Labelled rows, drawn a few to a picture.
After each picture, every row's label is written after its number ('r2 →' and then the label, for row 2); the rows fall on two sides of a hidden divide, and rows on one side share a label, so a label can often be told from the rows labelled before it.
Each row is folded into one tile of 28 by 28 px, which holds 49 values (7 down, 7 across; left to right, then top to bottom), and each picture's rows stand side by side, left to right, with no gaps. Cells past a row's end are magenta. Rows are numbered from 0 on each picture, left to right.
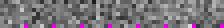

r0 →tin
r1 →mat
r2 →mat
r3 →mat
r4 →mat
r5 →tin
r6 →tin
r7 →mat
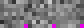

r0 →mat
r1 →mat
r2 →mat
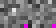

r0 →mat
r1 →mat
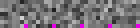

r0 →tin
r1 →mat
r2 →mat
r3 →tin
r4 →mat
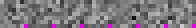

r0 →tin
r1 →mat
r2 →tin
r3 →tin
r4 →mat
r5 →tin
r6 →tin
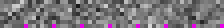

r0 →mat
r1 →mat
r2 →mat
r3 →tin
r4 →tin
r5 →tin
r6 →mat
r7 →mat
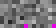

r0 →mat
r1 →tin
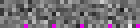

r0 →mat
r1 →mat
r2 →mat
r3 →mat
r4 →mat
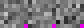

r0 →mat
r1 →tin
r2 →mat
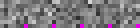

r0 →tin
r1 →tin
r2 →mat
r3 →tin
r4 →tin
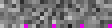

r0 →tin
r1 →mat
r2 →tin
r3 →tin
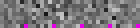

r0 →tin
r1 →mat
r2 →mat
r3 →tin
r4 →tin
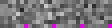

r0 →mat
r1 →tin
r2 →mat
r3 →mat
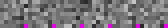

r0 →mat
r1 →tin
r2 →mat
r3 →tin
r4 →mat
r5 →mat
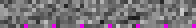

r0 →mat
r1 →mat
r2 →mat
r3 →tin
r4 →mat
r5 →tin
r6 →mat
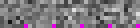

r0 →mat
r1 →tin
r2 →tin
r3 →tin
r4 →tin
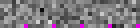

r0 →tin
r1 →tin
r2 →mat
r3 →tin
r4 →mat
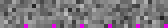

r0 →tin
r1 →tin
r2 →tin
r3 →tin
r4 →mat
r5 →mat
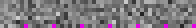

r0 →tin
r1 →tin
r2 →mat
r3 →tin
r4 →tin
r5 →tin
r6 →tin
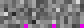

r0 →mat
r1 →mat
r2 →mat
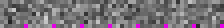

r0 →mat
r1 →tin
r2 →tin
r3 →mat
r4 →mat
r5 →mat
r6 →mat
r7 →mat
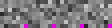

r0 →tin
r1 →mat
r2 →tin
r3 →tin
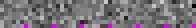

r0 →tin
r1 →mat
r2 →tin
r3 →mat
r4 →tin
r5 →mat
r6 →mat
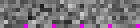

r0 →tin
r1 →tin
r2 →mat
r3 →tin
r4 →mat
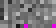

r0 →mat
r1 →tin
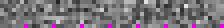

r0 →mat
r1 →tin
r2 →tin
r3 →mat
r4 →mat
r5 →mat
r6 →tin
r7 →tin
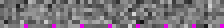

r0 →mat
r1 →mat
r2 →tin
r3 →tin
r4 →mat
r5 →mat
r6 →tin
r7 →mat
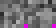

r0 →mat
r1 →tin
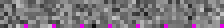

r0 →tin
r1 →tin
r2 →mat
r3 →tin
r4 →mat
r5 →tin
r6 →mat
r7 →tin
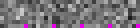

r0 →tin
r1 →tin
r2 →mat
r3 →mat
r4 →mat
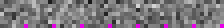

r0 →mat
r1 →tin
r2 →tin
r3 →tin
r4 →mat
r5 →mat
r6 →mat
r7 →tin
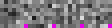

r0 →mat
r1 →tin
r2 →tin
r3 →tin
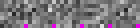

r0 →mat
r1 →tin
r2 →tin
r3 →tin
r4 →tin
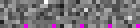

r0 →mat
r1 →mat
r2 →tin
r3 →tin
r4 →tin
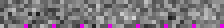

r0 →mat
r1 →mat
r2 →mat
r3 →mat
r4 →tin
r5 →tin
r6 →tin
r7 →tin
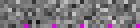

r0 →tin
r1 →mat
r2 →tin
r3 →tin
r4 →tin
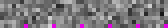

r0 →tin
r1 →tin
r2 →tin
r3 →tin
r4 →mat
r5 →tin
